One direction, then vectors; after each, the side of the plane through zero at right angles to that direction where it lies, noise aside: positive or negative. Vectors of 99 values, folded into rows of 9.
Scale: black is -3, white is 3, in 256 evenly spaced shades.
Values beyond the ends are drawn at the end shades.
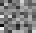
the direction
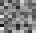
positive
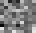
positive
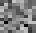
positive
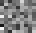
positive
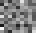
positive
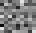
positive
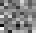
positive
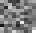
positive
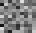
positive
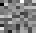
positive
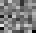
negative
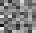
positive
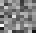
negative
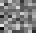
negative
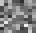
negative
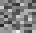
positive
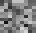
positive
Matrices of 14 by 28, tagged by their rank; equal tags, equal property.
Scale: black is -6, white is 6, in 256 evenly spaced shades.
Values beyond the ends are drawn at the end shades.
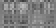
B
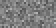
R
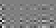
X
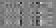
B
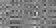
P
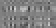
B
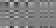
X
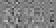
P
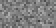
R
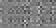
P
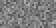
R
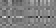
B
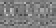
P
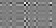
X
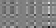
X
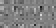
P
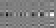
X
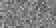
R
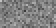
R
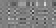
B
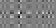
X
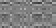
B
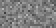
R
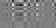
X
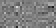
P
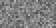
R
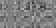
P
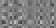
B
